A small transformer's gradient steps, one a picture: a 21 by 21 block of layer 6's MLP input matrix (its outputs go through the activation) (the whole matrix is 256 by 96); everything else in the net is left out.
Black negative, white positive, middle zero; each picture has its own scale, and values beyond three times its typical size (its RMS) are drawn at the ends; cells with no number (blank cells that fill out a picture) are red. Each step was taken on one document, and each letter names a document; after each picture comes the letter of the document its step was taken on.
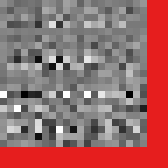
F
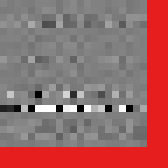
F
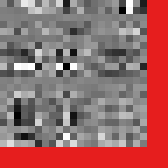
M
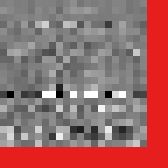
F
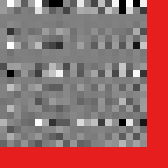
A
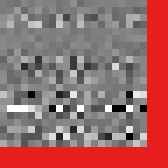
F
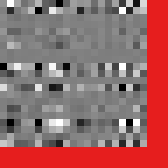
A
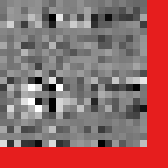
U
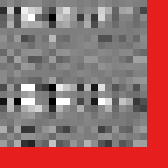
U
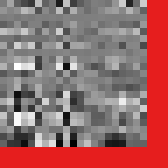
M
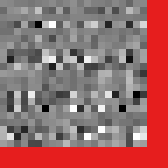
F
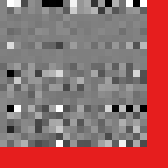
A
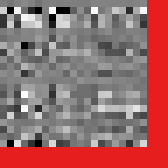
U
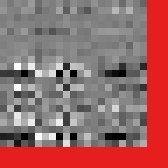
M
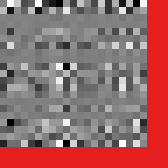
A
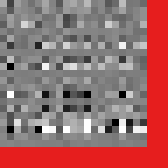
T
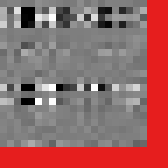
U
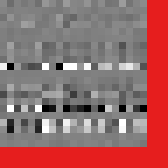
T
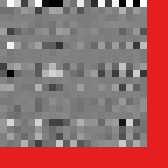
A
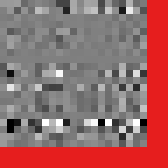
A
